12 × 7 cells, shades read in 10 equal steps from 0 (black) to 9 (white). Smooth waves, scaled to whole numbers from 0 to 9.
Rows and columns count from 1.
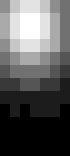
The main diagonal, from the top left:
5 8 9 8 5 3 1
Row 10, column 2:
0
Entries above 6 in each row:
4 4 4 4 0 0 0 0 0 0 0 0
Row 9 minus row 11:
0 1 0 1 1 1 0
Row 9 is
0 1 0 1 1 1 0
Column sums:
32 43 48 49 43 34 23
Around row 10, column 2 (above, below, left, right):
1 0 0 0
